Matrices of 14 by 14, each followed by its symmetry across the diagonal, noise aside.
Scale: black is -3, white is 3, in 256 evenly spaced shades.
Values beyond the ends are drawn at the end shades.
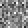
neither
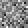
symmetric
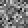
symmetric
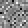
symmetric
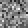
neither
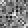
symmetric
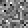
symmetric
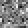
neither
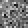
symmetric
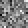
neither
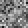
symmetric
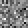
neither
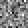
neither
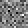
neither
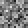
symmetric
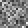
symmetric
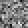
neither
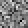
symmetric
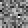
neither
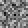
symmetric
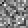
symmetric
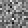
neither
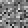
neither
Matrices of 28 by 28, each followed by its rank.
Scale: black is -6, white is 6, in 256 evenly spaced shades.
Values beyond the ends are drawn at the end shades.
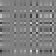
one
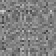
five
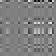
one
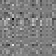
three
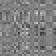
three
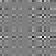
one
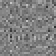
five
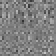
five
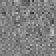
five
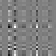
one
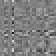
three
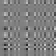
one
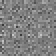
five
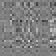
three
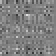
three
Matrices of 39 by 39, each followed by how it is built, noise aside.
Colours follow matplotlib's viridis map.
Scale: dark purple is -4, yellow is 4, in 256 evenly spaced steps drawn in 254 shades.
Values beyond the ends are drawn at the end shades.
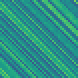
Toeplitz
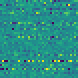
uneven rows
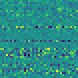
uneven rows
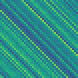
Toeplitz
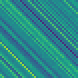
Toeplitz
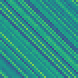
Toeplitz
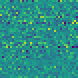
uneven rows
